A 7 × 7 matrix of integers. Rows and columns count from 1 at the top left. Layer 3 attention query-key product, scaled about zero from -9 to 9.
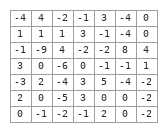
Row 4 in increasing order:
-6 -1 -1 0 0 1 3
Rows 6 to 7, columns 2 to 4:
0 -5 3 | -1 -2 -1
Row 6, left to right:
2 0 -5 3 0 0 -2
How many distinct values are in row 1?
6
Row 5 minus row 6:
-5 2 1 0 5 -4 0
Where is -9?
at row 3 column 2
